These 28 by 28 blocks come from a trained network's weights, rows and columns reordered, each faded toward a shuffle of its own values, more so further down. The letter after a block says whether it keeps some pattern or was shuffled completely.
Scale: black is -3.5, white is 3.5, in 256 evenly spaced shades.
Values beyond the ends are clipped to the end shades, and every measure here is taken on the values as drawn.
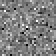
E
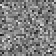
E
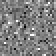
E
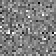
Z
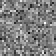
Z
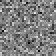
E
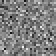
E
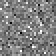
E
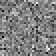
Z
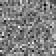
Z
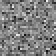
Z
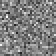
E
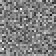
E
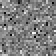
E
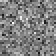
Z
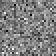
E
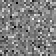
E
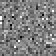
E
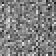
Z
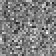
Z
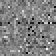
Z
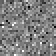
E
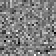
E
